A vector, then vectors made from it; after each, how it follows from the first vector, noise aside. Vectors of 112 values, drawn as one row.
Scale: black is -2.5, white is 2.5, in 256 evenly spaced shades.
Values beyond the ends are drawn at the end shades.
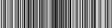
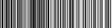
wrapped around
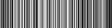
wrapped around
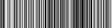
wrapped around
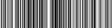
copied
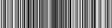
copied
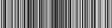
copied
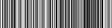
wrapped around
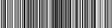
copied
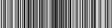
copied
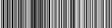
wrapped around
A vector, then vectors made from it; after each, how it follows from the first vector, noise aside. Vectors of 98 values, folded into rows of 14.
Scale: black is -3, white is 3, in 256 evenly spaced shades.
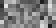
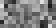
negated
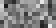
negated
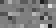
partly zeroed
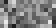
reversed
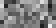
negated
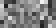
negated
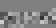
partly zeroed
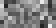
negated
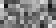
negated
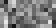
reversed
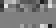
partly zeroed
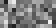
reversed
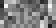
copied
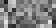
reversed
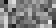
reversed
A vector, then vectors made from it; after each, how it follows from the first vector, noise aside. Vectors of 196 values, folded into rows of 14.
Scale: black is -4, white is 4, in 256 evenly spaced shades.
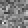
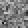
negated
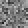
sign-scrambled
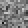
negated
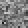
negated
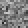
negated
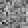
sign-scrambled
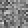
sign-scrambled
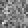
sign-scrambled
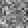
sign-scrambled
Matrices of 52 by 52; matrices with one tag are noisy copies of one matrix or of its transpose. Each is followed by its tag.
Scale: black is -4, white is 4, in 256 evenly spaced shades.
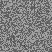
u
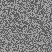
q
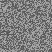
u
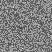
q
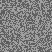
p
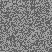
u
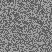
q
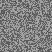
p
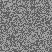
u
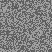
u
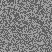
q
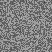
p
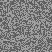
p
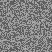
p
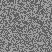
q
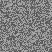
u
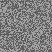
u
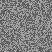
p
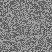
p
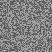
p
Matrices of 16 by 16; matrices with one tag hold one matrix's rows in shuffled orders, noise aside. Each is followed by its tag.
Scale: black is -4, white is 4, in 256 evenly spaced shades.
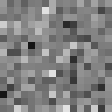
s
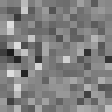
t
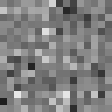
s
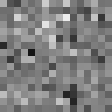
s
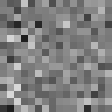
t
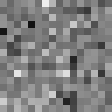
s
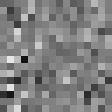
t
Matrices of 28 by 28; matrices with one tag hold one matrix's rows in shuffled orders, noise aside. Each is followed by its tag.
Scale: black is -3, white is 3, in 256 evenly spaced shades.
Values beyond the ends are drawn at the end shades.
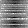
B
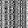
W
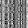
W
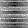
B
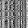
W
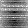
B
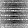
B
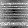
B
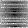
B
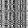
W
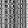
W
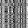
W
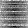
B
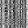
W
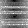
B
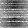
B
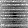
B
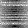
B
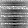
B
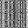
W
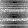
B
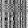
W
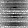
B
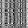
W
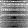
B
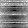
B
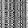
W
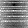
B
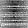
B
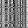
W
